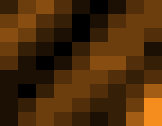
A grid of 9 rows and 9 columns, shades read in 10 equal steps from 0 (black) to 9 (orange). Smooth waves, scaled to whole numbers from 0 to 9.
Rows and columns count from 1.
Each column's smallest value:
1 0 0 0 0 0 1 2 1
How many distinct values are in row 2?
6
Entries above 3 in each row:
3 4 4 4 2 2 3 4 3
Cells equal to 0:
6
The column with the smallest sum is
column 5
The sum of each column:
22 22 22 21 19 22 26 33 41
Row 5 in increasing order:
0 1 1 2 3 3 3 5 5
